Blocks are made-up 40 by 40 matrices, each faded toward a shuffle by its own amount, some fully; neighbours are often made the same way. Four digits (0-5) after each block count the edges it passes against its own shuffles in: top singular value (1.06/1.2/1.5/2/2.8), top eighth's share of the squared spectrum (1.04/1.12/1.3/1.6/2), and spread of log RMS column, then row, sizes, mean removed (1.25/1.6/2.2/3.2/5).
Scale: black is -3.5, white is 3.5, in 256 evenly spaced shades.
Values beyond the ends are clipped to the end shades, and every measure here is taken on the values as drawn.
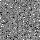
0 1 0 0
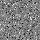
0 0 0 0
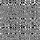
4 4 2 3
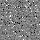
1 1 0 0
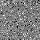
2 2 0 1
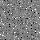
0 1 0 0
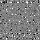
3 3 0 2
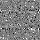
3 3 0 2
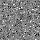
1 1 0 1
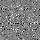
2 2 0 2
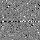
3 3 0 2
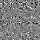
3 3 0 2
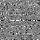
3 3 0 2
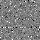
2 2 0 1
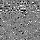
3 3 0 2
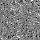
1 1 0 0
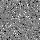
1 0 0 0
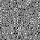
3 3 1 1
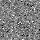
2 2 0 0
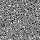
0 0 0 0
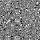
3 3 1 1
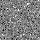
1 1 0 0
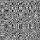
4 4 2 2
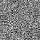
3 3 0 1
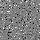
2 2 0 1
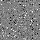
1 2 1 0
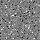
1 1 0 0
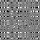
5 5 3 3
